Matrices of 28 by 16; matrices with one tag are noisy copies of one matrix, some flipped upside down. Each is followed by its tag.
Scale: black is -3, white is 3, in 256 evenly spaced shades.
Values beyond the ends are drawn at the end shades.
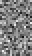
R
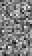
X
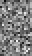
X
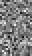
R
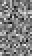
R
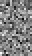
R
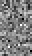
R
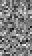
R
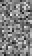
X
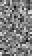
R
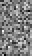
X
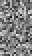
R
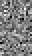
R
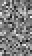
R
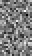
R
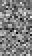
R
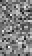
X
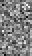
X
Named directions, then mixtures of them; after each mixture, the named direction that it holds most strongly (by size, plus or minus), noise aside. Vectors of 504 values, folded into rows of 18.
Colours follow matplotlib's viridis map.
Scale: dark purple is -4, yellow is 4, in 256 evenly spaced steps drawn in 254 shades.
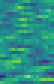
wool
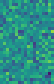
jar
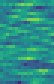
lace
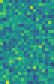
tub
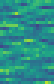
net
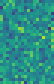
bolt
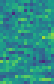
wool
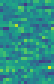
net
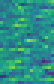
wool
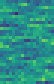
net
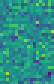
jar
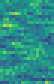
net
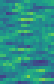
wool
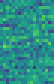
tub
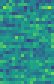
net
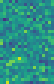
tub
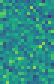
tub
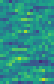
wool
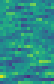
wool
